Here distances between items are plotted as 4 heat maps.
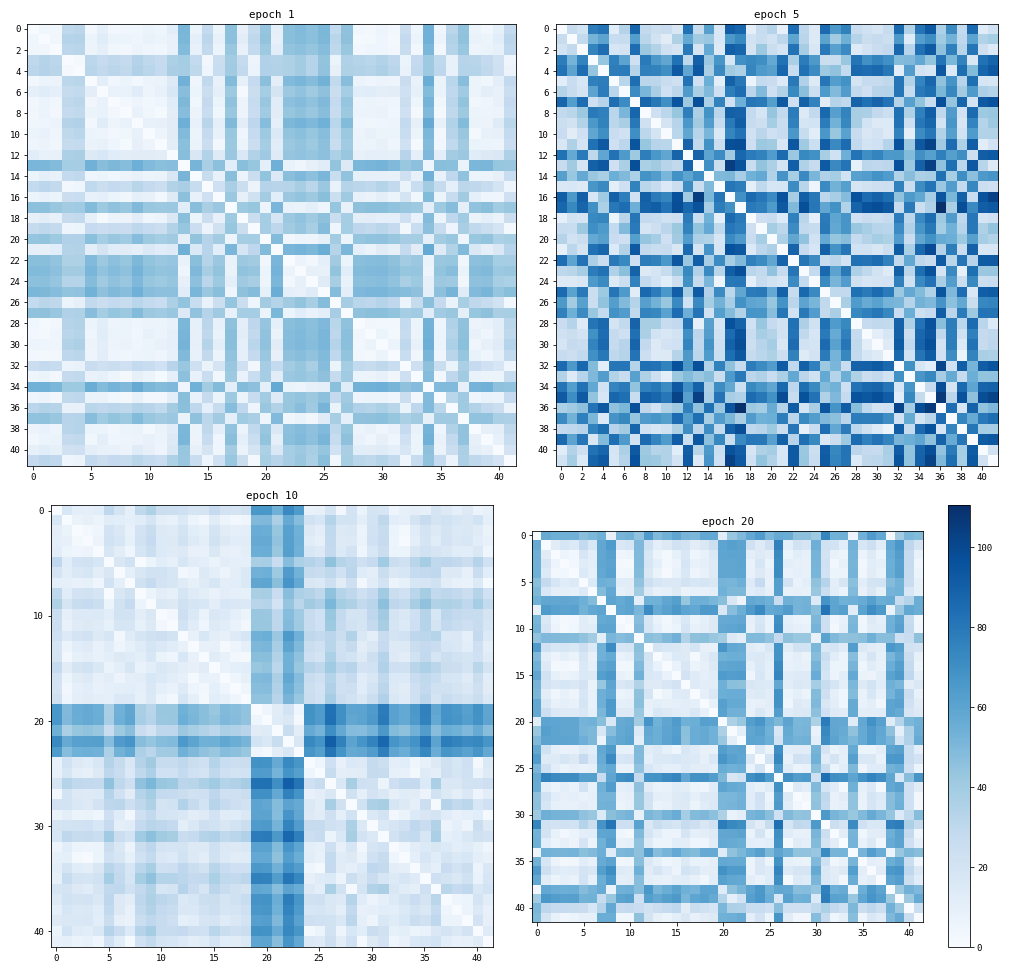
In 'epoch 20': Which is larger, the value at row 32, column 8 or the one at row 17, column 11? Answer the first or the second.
the first
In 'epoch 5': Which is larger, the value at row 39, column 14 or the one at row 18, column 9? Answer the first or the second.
the first
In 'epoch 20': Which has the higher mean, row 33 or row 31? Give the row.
31
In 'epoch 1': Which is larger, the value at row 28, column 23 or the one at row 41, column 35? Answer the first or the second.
the first
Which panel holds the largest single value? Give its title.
epoch 5
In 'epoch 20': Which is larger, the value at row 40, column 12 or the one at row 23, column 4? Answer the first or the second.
the first
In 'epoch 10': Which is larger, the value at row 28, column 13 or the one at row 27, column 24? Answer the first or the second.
the first
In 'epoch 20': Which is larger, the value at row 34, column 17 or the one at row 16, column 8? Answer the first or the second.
the second
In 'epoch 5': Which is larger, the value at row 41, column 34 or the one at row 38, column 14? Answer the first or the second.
the first
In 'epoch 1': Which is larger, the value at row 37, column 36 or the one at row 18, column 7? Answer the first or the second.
the first
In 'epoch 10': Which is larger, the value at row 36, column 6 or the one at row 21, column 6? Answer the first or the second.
the second
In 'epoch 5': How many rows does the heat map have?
42
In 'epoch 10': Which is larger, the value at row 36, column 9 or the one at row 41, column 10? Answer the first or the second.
the first
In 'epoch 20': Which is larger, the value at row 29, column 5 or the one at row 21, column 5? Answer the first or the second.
the second
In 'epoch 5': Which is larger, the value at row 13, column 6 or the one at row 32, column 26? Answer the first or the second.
the second
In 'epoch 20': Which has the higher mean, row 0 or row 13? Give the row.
0
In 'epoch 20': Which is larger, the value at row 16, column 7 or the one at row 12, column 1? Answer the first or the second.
the first
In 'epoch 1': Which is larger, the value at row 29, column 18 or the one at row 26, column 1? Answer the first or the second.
the second
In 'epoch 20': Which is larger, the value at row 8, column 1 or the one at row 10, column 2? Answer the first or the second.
the first
